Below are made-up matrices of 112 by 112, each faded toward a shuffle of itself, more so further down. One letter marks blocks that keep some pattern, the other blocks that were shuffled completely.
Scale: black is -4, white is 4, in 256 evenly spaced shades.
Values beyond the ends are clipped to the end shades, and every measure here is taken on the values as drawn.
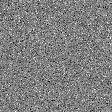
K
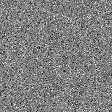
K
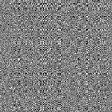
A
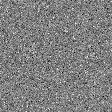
K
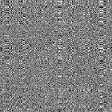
A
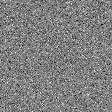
K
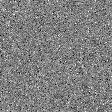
K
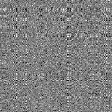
A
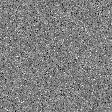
K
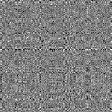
A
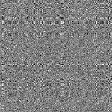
A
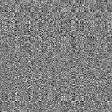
A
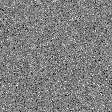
K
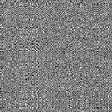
A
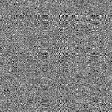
A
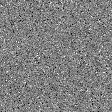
K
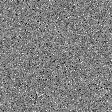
K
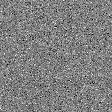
K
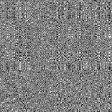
A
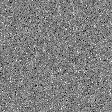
K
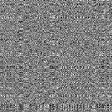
A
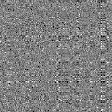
A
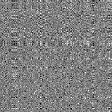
A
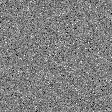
K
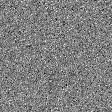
K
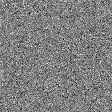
K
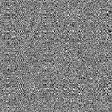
A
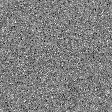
K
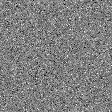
K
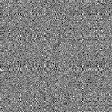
A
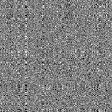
A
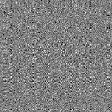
A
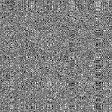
A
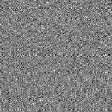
A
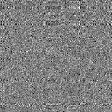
A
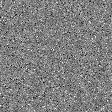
K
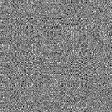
A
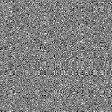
A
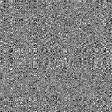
A
